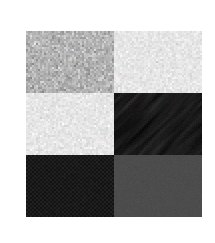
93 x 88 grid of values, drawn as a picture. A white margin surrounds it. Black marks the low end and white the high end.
The table splits into 3 rows of 2 panels. Panel 1,1: high, fine-grained. Panel 1,2: very high, fine-grained, faint in contrast. Panel 2,1: very high, fine-grained, faint in contrast. Panel 2,2: very low, slanting up to the right, faint in contrast. Panel 3,1: very low, checkered, faint in contrast. Panel 3,2: low, flat.
